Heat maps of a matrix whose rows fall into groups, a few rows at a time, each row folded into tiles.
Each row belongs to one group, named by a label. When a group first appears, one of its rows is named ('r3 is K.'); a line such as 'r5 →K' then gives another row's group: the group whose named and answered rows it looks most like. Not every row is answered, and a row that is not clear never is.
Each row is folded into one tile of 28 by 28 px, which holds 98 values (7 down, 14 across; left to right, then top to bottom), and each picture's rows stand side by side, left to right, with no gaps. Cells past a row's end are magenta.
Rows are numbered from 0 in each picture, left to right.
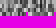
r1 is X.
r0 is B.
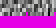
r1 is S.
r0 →B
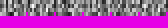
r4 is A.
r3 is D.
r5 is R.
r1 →R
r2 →A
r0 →D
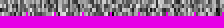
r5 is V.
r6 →A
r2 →D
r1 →D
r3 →X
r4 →S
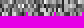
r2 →D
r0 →R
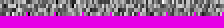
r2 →S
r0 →V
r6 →V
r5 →D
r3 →B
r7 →A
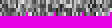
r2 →V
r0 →V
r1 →X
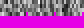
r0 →X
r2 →A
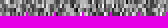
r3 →X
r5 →A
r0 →V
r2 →S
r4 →B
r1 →V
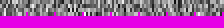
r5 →X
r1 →R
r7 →X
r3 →D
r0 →A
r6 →A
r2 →B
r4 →D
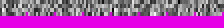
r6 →S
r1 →B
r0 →A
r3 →B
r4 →A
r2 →A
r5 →S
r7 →D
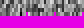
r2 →D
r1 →V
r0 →S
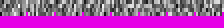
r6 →X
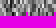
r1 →V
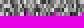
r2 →X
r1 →B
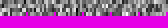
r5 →A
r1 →X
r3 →R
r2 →R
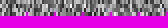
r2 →V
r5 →X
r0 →A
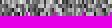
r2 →A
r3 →R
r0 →V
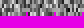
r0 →B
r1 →R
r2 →B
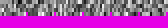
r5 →R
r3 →S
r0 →D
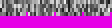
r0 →B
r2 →X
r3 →B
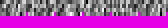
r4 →D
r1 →D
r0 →S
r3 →R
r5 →S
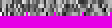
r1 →V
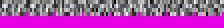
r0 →R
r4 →R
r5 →A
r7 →R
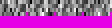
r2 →R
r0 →V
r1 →R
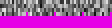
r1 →X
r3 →V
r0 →D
